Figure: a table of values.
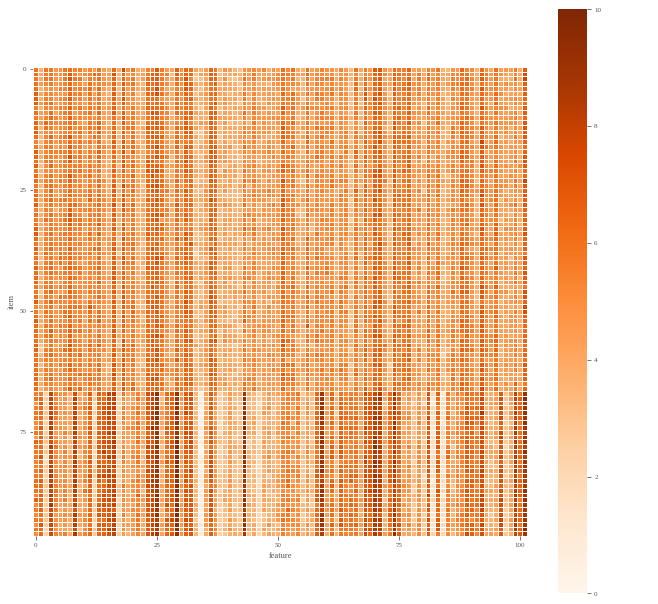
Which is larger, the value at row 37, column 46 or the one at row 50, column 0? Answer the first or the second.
the second
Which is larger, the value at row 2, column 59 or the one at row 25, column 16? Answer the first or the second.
the second
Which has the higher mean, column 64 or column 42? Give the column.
64
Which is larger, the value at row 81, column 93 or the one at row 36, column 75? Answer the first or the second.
the second
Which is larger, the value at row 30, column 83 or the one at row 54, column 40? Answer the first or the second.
the first
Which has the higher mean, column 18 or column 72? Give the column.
18
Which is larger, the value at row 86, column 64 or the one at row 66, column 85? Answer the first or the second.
the first
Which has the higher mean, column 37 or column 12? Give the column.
37
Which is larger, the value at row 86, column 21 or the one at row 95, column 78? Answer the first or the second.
the first
